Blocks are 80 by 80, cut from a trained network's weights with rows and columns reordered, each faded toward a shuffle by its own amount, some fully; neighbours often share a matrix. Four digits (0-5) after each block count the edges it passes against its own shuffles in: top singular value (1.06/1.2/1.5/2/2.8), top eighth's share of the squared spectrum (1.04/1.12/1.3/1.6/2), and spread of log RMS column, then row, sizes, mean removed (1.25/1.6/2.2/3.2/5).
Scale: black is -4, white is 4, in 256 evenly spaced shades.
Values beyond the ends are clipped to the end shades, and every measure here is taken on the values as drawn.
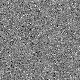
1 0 0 0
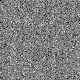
0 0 0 0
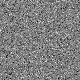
0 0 0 0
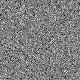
0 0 0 0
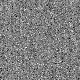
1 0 0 0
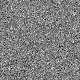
0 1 0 0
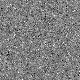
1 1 0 0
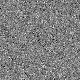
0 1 1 0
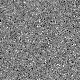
0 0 0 0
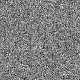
2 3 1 1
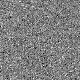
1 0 0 0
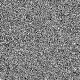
1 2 0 0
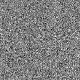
2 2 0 1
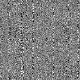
3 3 3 1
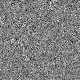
0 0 0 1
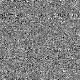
2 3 1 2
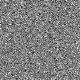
1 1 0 1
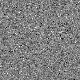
1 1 0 1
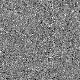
1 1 1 0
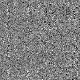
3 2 2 0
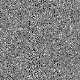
2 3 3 0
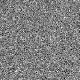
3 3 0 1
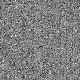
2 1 0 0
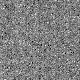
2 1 0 1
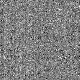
2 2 0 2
